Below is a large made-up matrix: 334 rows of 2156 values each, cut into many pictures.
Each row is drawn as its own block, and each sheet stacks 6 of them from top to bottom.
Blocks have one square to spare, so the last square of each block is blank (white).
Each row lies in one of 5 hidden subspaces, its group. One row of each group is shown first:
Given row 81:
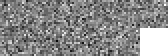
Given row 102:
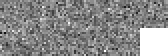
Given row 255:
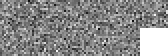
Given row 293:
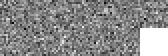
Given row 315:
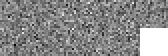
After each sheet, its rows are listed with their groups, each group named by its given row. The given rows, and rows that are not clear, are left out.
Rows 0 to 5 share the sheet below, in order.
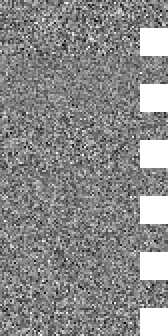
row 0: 255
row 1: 255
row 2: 81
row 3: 102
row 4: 293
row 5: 102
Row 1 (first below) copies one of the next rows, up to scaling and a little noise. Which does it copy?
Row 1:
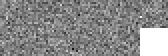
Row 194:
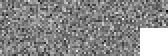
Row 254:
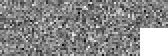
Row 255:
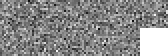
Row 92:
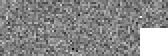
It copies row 92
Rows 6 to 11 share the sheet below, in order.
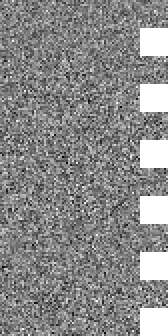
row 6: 315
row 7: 81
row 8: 255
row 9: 81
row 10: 293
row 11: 255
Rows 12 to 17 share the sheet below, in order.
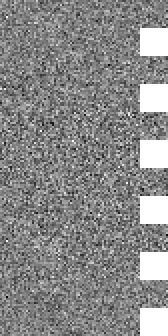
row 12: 255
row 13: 102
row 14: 315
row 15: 315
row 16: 255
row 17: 255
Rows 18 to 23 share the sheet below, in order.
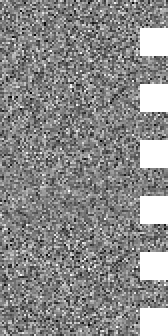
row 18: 315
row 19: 81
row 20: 81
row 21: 102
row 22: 81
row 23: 81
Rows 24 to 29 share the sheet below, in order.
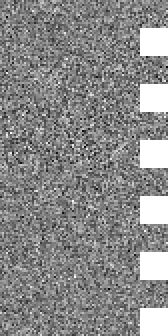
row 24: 255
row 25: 255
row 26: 81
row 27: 255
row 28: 102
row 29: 102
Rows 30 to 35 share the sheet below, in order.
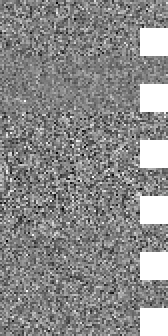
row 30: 102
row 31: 102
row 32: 81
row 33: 293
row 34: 255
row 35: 315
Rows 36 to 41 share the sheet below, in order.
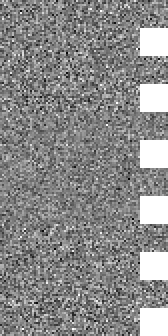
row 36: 315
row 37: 81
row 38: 102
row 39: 293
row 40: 293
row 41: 255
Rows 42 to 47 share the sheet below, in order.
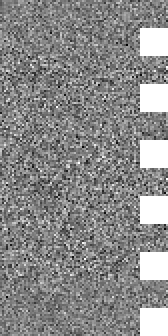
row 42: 293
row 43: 255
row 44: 315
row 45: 255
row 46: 81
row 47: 255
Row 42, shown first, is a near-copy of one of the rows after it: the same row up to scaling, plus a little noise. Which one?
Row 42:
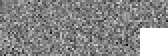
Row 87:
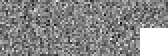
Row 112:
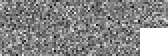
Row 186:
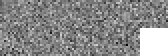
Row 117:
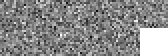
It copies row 186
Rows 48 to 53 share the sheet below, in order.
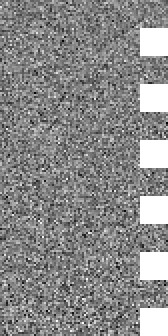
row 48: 293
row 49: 293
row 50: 255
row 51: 102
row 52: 315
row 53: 81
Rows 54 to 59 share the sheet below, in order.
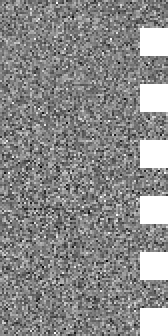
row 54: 102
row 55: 102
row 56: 102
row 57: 81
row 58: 102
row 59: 102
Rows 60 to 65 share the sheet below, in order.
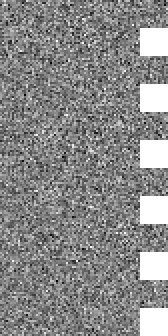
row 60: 81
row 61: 315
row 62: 255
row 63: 255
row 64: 315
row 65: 315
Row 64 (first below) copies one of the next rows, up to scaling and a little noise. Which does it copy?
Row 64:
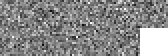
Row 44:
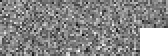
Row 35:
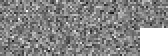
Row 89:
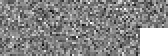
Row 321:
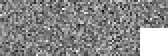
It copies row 89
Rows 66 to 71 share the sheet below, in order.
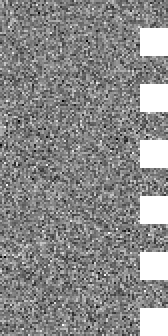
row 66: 293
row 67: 255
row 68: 293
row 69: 255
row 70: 102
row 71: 255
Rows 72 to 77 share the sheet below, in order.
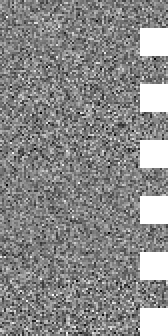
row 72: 255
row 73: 315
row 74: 315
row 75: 255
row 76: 102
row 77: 315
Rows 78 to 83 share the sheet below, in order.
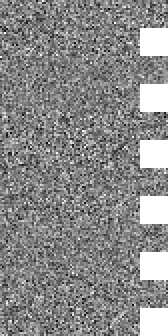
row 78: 102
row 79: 315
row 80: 81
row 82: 255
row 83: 81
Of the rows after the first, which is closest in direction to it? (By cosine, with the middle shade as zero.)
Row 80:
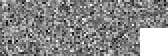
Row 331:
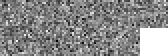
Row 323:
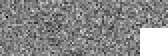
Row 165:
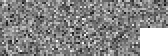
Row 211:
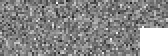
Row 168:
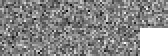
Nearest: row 165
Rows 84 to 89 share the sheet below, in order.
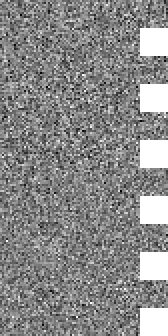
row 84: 315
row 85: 81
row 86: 81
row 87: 293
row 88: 255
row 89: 315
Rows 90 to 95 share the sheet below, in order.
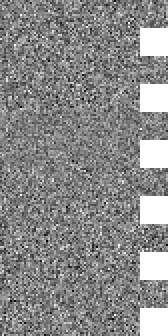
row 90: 315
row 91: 81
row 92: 255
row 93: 315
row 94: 293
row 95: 293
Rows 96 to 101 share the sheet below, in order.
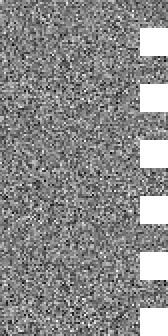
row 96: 293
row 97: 81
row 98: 293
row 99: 102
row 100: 81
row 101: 81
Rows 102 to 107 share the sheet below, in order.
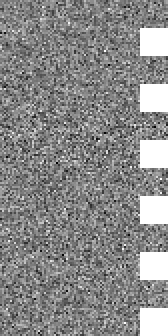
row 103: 102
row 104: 255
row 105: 255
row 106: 293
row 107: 102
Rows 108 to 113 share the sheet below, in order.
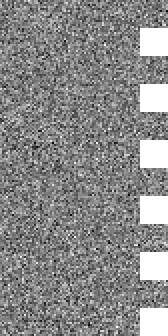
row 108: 255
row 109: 102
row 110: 315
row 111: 102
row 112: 293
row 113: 81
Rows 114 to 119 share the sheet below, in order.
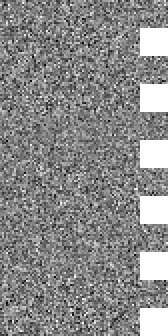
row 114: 81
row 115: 81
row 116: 102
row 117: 293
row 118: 102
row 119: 81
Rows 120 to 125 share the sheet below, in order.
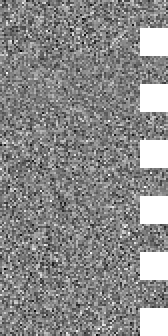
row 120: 81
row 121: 255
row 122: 102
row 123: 293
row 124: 293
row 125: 315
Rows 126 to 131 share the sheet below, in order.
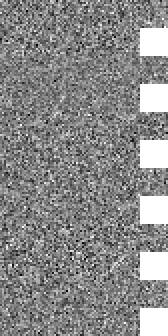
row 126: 315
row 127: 293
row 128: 293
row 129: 315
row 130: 81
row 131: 102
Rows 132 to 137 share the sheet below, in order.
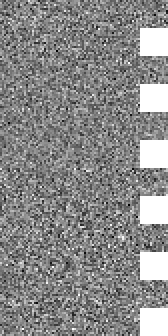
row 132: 255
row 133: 315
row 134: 315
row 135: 315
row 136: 315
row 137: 255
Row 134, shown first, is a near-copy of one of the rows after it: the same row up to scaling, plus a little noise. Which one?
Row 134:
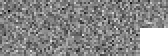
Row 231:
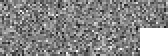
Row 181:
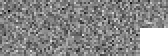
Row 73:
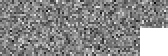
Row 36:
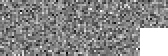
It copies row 181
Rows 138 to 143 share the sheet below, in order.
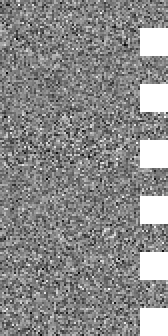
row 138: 293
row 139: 255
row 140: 81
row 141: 315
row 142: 315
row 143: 102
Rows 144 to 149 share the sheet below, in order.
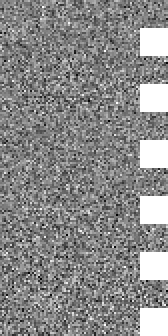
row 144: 102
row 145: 81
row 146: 102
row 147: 81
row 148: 102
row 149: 255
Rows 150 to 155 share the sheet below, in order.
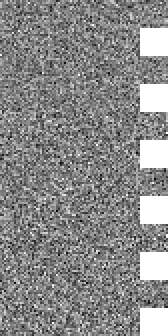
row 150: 293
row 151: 293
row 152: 293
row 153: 315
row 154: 255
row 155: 315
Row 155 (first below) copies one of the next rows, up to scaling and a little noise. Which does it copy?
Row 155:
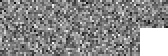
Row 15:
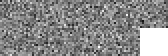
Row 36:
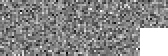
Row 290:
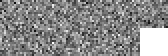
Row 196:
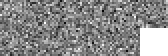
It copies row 290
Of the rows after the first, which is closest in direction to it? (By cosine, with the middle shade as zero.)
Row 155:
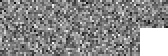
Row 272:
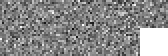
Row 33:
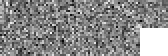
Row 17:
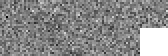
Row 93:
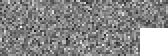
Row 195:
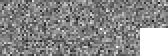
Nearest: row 93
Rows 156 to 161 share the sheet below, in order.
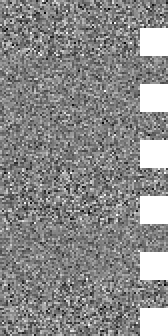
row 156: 102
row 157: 255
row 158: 315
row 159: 81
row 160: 293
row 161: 81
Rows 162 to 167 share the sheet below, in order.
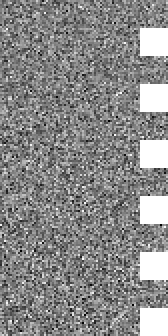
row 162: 102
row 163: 81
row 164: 102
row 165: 81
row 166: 315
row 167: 81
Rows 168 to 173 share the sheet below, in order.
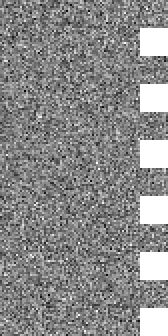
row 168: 102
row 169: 81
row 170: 293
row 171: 315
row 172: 293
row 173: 293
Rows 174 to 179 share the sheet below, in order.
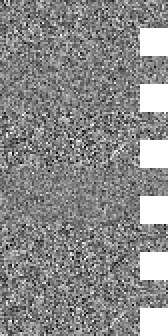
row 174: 293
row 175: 315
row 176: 81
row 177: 293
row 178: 81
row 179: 81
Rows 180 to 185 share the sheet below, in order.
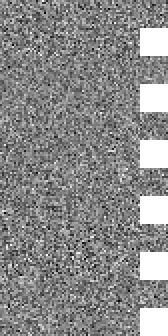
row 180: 102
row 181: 315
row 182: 293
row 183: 293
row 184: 81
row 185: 293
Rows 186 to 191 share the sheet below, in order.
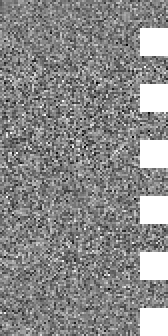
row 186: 293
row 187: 255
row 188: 81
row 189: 102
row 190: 102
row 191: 102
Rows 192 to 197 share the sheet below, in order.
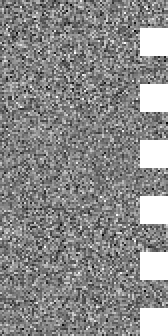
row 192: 102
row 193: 81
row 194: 255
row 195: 81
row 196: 315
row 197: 255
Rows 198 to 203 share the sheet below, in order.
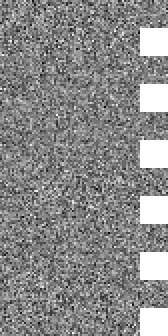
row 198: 81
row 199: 102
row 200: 102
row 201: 255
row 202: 102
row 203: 293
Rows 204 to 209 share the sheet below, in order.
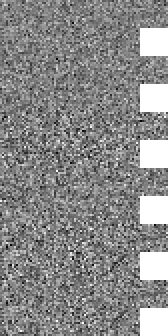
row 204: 81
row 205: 102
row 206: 81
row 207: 102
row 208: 81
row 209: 81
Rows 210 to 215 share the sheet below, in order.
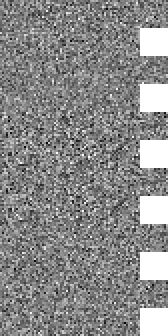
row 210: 293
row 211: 102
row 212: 81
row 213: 81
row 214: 315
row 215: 102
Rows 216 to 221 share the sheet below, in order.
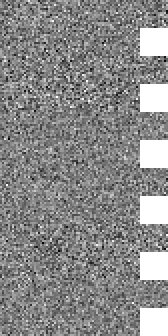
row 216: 255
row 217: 81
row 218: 293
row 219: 255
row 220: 255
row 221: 81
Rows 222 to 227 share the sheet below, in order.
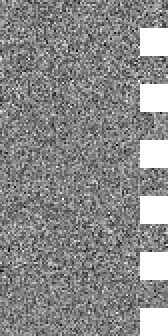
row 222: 255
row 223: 293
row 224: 315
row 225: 293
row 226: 293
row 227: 315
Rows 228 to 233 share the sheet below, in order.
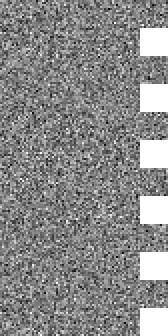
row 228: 102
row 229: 315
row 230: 81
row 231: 315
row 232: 315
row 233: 102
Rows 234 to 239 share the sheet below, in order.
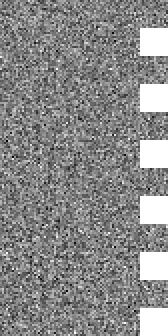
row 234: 255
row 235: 315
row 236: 102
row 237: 315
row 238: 102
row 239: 102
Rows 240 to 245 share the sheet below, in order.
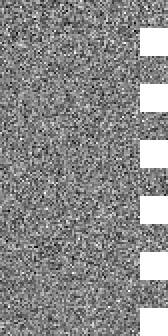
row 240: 102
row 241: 315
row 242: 315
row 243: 315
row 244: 255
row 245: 293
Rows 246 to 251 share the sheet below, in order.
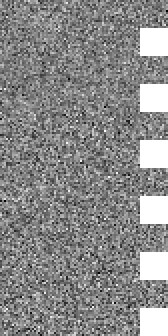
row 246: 255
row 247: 102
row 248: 293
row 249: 102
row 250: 315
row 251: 102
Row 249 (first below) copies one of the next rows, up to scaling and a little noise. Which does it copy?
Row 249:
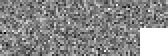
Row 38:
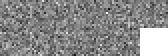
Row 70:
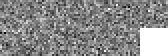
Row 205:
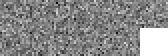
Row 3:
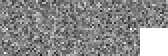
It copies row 70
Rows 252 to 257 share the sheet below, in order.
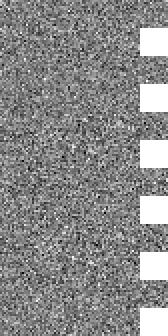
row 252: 293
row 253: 315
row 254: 255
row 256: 255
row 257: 102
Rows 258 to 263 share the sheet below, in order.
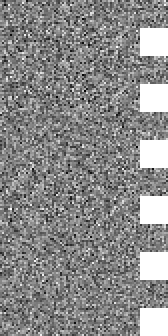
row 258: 81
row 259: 81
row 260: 315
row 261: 81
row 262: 315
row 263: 102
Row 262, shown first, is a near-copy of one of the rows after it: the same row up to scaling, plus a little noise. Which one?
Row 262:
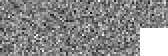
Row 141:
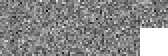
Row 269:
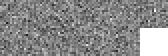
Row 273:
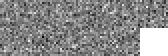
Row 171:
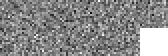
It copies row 171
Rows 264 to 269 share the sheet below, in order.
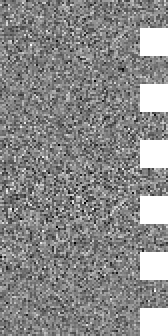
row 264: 81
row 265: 315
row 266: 315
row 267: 81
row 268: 102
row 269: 315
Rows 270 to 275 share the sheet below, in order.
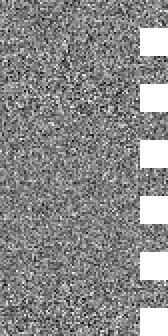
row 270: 255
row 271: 81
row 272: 315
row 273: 315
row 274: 255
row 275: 81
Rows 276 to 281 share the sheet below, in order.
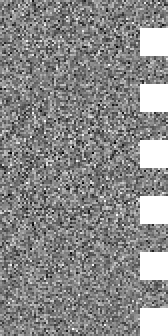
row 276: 81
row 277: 102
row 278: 81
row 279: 81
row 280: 81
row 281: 255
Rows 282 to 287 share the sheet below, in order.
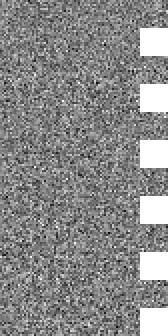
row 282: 255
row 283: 255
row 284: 81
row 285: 102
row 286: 102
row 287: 81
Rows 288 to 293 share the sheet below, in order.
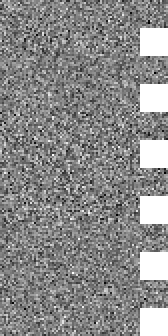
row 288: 315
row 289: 293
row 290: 315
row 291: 81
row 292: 255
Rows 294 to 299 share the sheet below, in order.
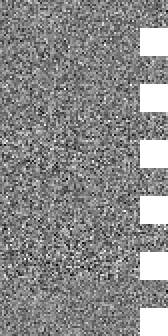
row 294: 255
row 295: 102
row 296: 102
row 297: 102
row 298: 81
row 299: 255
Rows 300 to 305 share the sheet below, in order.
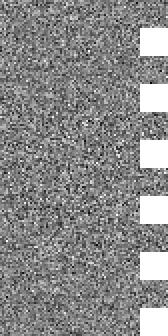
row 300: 293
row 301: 293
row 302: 315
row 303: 81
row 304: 255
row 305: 255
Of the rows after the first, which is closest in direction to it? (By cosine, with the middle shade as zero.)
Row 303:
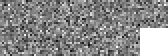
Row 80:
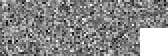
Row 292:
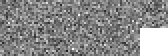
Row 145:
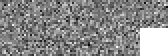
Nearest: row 145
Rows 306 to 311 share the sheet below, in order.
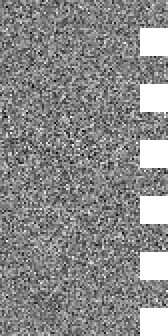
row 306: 102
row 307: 293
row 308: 81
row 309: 81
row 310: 255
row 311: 255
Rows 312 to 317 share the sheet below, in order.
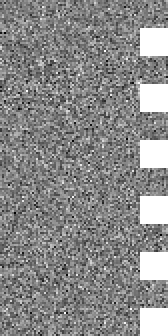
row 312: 102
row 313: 293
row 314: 315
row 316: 255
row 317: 102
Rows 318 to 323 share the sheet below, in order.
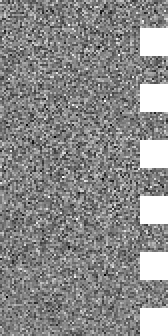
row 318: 315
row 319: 255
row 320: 293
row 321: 315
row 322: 102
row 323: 255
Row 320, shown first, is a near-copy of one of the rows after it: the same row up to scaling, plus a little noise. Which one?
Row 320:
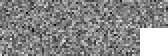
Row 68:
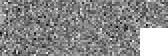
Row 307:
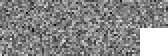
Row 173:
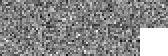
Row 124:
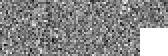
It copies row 307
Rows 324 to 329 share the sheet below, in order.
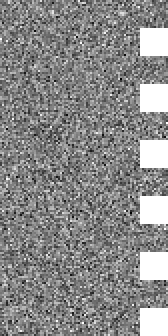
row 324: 315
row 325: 293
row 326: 255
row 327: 255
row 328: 81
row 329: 81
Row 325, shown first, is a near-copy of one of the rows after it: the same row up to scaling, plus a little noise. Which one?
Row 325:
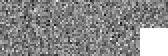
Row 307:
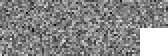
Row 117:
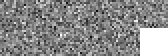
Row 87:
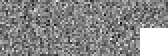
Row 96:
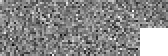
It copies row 87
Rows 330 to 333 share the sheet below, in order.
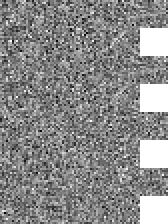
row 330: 81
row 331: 81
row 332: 315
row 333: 293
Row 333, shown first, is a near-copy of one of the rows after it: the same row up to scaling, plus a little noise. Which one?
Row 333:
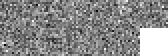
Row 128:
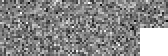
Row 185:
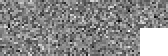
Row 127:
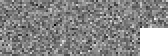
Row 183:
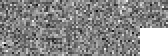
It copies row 183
